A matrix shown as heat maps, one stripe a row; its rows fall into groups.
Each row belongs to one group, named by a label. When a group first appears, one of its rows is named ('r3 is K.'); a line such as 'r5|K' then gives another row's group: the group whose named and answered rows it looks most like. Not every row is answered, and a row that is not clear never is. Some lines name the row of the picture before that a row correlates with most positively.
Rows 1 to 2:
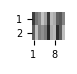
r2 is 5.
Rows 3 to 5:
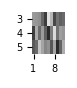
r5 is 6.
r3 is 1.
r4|5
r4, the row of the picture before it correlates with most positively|2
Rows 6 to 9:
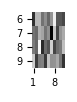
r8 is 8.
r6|5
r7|6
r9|1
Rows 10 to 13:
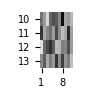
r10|8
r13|8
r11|5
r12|1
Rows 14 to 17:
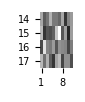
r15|1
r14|6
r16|5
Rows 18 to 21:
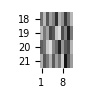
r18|5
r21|6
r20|6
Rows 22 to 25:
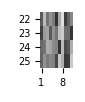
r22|5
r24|6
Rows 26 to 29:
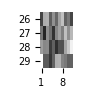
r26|5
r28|8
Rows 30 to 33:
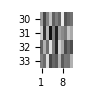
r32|5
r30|6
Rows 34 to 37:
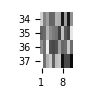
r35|6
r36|8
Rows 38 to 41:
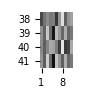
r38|5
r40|6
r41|1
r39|1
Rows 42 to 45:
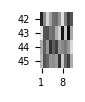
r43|1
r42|5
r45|6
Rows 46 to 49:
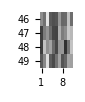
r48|5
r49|8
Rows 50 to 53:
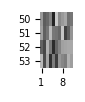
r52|8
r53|8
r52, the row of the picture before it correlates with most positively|47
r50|1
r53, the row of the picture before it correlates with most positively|46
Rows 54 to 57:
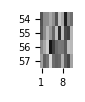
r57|6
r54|5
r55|6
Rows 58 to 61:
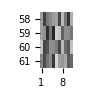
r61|1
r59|1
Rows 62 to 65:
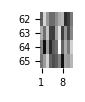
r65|8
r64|8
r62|5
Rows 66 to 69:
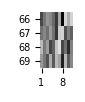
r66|8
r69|1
